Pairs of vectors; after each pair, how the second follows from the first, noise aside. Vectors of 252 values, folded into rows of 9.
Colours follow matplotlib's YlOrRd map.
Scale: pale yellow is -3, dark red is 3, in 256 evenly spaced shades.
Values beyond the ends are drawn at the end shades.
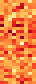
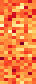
negated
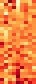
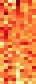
negated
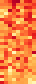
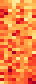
negated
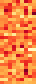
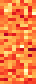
negated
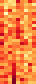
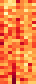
copied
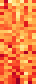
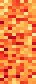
shuffled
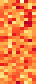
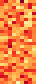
negated
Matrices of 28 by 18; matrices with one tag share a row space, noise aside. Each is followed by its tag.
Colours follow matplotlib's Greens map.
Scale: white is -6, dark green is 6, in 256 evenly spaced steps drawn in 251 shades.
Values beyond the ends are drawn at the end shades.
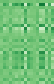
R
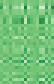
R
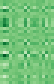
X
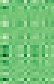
X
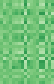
R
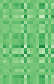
R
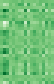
X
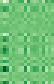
X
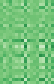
R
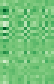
X
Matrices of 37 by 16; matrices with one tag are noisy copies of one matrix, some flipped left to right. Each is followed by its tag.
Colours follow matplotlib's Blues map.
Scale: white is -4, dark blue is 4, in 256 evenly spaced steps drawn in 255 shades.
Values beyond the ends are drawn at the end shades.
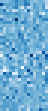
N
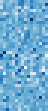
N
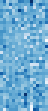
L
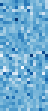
N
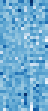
L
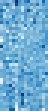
L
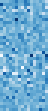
N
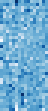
L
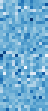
N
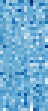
L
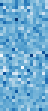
N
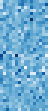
N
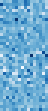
N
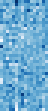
L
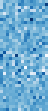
N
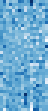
L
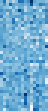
L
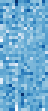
L
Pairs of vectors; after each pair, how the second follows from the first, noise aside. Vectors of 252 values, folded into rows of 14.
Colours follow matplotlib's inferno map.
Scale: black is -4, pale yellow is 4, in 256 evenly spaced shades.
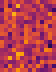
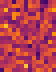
shuffled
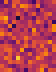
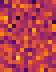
copied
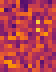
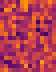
negated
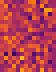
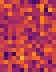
sign-scrambled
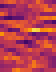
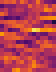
copied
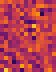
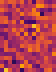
copied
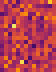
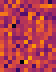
negated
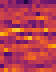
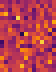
shuffled
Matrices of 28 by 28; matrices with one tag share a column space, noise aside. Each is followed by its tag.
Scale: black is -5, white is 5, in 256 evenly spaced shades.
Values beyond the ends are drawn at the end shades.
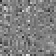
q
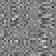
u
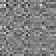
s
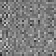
u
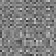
u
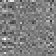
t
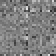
q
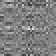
s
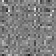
q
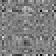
q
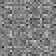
u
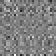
q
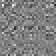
s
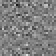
s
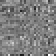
q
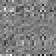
q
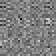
u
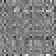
q
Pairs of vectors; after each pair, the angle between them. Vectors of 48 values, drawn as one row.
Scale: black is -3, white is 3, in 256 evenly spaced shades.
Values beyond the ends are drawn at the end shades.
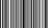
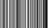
orthogonal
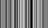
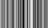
nearly opposite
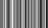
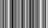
nearly opposite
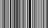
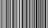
orthogonal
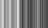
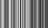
partly aligned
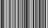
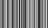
orthogonal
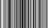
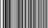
partly aligned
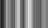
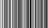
partly opposed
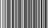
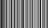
nearly opposite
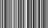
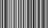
nearly parallel
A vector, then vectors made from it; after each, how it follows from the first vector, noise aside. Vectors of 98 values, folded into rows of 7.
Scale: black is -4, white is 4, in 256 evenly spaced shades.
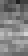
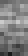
reversed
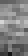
reversed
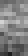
reversed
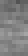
shrunk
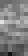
reversed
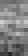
reversed
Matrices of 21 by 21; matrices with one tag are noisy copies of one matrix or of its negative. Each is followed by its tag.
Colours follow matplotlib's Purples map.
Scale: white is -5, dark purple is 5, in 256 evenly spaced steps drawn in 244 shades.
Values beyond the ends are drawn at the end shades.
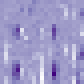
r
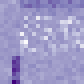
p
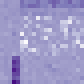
p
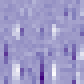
r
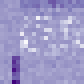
p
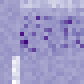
p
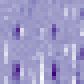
r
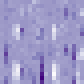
r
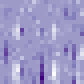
r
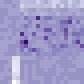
p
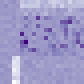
p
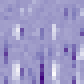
r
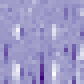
r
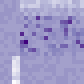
p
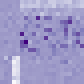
p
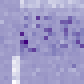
p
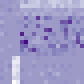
p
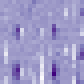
r
